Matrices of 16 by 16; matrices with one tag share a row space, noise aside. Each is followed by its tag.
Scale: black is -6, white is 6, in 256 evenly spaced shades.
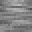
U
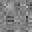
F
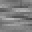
U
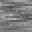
U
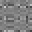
F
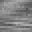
U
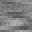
U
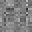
F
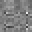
F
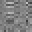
F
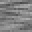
U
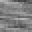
U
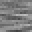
U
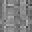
F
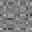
F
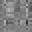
F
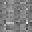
F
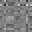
F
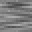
U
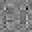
F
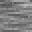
U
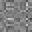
F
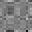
F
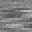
U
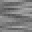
U
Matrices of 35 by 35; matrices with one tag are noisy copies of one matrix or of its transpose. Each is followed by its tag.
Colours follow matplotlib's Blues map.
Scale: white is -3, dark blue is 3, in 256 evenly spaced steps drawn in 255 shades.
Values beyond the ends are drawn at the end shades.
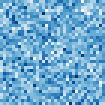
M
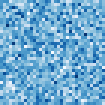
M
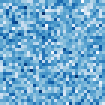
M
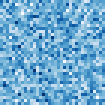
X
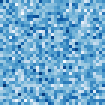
X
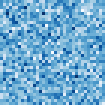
M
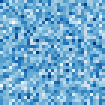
X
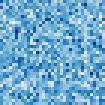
X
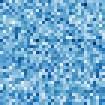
X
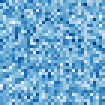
X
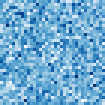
M
